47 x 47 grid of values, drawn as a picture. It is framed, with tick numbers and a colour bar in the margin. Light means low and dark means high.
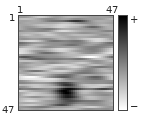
Ninth with the highest average: bottom middle. Grain: streaks across. Bumps: one, in the bottom middle. Average level on the scale: 40%.
